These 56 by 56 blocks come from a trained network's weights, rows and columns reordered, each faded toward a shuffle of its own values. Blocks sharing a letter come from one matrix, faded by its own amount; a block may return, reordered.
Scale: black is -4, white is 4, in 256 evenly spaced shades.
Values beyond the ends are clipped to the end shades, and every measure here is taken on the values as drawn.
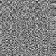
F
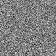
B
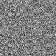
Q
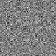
F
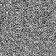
Q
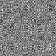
F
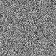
B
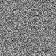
Q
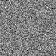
B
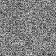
Q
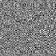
F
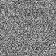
B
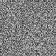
Q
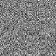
F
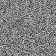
B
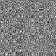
F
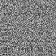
Q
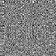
F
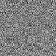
F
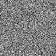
B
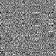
F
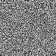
Q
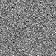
B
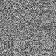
Q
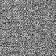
Q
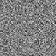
F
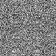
Q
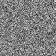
B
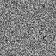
B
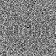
Q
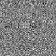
F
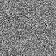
Q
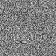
Q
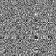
F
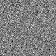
B
